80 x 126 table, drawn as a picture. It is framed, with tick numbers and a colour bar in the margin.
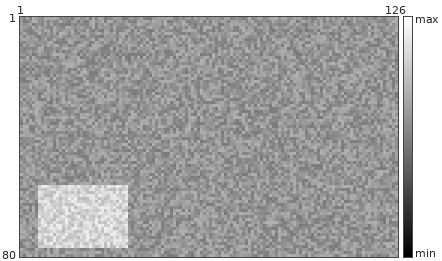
The values are skewed, with a long tail toward high values. The halves do not mirror each other. An odd patch, higher than its surroundings, sits in the bottom left. The ninth with the highest average is the bottom left. No regular stripes run through it.
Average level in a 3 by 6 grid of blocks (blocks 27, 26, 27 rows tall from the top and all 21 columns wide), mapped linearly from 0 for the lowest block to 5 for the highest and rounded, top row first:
0 0 0 0 0 0
0 0 0 0 0 0
5 5 0 0 0 0
